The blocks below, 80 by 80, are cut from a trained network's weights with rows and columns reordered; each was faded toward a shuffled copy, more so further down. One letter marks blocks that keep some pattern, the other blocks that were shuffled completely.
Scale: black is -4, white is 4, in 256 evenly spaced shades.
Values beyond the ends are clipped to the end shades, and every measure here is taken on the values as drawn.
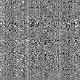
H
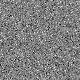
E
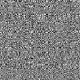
H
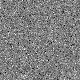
E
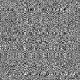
H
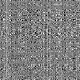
H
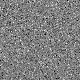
E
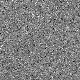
E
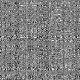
H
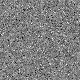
E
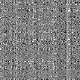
H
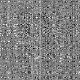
H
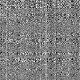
H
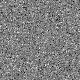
E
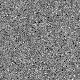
E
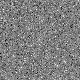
E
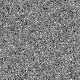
E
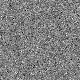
E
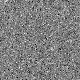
E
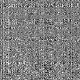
H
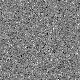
E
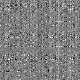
H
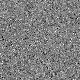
E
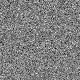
E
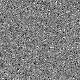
E
